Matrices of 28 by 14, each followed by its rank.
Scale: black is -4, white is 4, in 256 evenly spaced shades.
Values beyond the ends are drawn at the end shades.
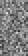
full rank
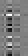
one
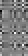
two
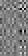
two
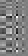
one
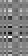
one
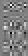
two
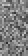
full rank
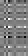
one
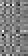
two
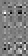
two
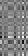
one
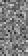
full rank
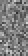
full rank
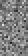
full rank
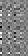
two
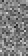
full rank
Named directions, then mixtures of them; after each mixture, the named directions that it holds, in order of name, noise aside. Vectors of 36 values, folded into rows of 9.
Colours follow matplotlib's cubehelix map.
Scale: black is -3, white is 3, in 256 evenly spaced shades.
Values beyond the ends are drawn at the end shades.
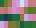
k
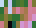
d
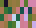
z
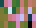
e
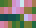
k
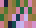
d, z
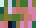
d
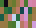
z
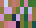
z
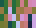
e, z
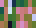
d, e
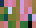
e, k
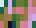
d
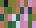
z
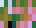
d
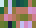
d, k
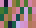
d, z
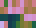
d, k
